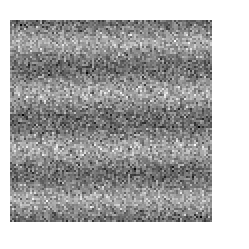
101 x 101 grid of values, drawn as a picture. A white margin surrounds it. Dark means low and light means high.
Stripes: horizontal, repeating 4 times. Seam: none. Histogram: bell-shaped. Odd rows or columns: none. Symmetry: a half turn. Slope: none.
